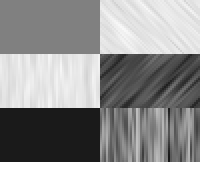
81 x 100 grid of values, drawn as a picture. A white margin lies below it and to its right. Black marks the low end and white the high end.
It is made of 3 by 2 panels. Panel 1,1: middling, flat. Panel 1,2: very high, slanting down to the right, faint in contrast. Panel 2,1: very high, streaked downward, faint in contrast. Panel 2,2: low, slanting up to the right. Panel 3,1: very low, flat. Panel 3,2: middling, streaked downward, strong in contrast.
